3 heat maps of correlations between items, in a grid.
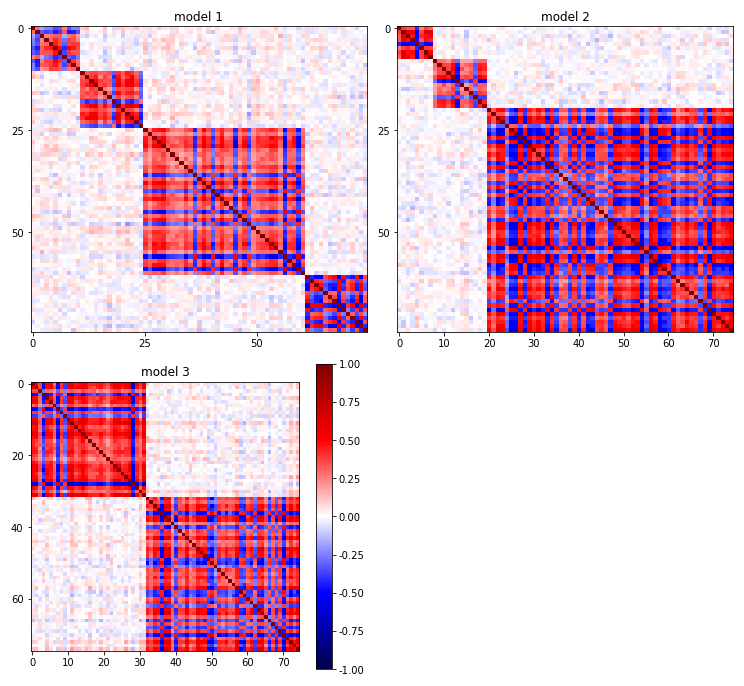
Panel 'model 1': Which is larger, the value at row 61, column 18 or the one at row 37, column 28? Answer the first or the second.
the second
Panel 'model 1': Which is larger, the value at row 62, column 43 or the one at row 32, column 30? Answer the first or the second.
the second
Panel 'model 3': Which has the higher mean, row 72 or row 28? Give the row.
72
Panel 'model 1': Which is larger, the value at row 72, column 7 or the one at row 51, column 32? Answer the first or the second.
the second
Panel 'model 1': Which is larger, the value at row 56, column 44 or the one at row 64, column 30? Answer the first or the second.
the second
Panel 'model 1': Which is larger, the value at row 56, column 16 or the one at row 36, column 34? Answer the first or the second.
the first
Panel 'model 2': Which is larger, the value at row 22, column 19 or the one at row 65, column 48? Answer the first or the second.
the second
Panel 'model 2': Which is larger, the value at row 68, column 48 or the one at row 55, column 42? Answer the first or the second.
the first
